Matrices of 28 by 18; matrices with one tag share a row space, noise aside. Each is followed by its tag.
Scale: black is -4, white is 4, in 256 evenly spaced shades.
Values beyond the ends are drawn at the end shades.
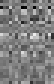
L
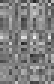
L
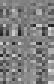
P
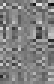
P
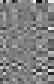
P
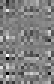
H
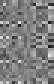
P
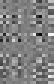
P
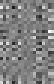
P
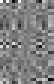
P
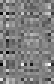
H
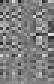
P
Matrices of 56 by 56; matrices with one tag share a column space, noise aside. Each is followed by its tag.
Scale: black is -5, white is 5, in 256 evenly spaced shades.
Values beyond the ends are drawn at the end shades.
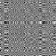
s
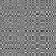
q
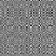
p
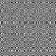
s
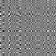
q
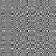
q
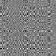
q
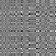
q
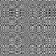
p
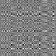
q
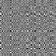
q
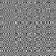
s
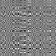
q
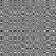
q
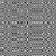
s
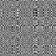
p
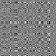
s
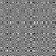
s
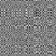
p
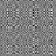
p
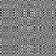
p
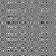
s
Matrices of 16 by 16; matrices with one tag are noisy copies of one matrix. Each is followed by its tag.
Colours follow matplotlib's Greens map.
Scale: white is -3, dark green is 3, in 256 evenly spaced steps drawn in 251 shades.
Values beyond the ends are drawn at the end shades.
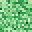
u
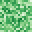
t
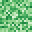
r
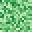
t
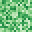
r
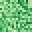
u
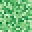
t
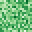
u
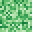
r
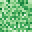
u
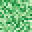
t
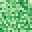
u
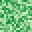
t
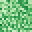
u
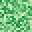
t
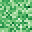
r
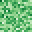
t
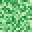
t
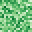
t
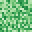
u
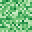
r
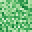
u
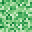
r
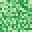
u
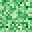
r
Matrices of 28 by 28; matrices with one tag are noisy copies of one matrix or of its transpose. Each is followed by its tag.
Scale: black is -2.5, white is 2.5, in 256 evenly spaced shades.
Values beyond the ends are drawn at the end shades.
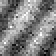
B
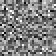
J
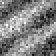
B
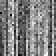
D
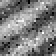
B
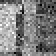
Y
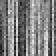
D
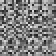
J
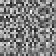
J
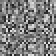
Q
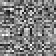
Q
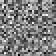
J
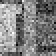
Y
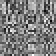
Q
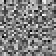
J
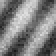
B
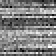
D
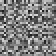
J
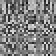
Q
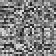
Q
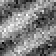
B
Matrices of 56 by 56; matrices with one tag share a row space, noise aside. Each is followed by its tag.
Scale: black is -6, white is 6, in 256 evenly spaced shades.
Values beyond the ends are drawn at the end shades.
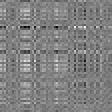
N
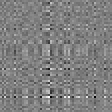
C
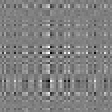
C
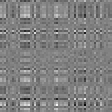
N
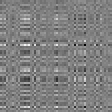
N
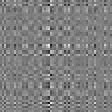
C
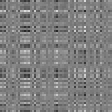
N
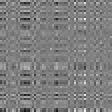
N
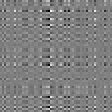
C
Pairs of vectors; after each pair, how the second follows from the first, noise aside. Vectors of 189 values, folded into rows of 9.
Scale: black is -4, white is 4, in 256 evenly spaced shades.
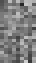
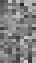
copied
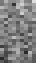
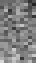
reversed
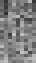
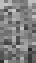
reversed
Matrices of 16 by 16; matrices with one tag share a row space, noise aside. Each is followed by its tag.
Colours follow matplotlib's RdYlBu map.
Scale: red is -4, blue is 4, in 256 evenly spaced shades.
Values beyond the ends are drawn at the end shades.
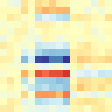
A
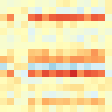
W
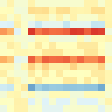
W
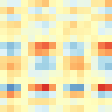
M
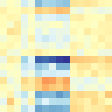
A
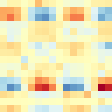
M
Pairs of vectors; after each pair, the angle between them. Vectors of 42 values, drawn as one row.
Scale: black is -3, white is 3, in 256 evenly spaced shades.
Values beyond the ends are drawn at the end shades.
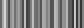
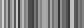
orthogonal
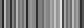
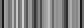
partly aligned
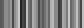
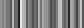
nearly opposite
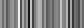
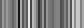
nearly opposite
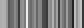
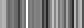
nearly parallel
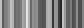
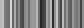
partly aligned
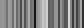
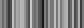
partly opposed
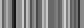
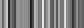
partly aligned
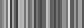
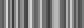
partly opposed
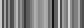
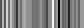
nearly opposite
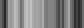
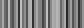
orthogonal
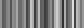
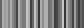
nearly opposite
